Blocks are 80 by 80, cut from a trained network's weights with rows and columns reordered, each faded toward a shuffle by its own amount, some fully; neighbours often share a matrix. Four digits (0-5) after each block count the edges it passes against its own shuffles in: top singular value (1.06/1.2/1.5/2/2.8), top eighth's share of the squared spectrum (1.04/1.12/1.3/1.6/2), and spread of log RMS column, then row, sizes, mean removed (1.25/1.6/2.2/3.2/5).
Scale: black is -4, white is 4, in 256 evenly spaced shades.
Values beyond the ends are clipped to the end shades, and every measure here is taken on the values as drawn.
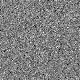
0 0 0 0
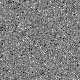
1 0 0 0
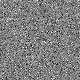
0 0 0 0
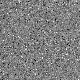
0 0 0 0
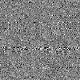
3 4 1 3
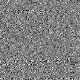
3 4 1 3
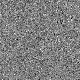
1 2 0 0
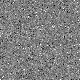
0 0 0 0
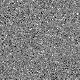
1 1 0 1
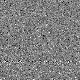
2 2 0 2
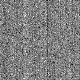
3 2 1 1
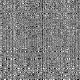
4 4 1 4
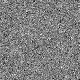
2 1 0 0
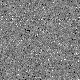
1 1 0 0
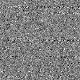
2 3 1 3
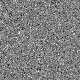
1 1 0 0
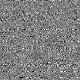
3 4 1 3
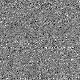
2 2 0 2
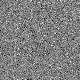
1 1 0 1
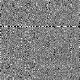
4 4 2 2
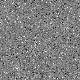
0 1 0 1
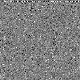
3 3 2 1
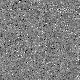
1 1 0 0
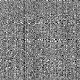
3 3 1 3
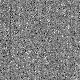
1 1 0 0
